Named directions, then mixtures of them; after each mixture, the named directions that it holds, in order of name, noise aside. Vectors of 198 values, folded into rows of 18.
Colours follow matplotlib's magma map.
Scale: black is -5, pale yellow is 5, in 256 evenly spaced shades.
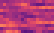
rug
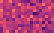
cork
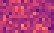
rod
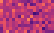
cork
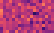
cork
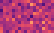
cork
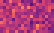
cork, rod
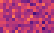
cork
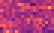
cork, rug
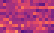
rod, rug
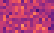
rod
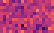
rod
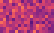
cork, rod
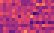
cork, rug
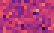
cork, rod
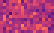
rod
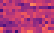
cork, rug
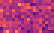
cork, rug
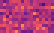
rod, rug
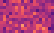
rod
